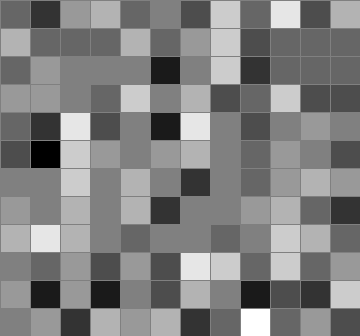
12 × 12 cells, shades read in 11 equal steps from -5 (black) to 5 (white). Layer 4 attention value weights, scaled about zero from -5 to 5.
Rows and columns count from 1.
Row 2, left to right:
2 -1 -1 -1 2 -1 1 3 -2 -1 -1 -1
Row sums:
2 -1 -7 2 -3 -2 5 1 10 6 -12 2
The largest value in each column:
2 4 4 2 3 2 4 3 5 4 2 3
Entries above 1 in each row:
4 3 1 3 2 2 3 3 5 3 2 3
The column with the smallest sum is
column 6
